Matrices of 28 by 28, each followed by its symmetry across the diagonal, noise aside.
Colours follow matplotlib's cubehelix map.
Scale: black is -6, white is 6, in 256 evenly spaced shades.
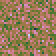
antisymmetric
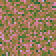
antisymmetric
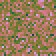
neither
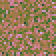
antisymmetric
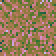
antisymmetric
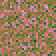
neither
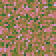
antisymmetric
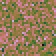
neither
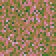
neither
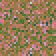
neither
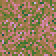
antisymmetric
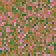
antisymmetric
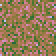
neither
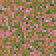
neither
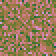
antisymmetric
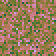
neither
